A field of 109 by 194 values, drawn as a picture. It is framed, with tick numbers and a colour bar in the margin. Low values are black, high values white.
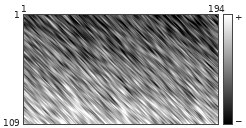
Odd rows or columns: none. Grain: diagonal, down to the right. Histogram: bell-shaped. Slope: up to the bottom. Ninth with the highest average: bottom left. Ninth with the lowest average: top right.
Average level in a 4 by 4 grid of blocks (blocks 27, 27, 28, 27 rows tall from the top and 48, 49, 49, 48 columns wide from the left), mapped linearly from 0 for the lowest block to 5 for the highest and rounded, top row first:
1010 | 2222 | 3333 | 5554
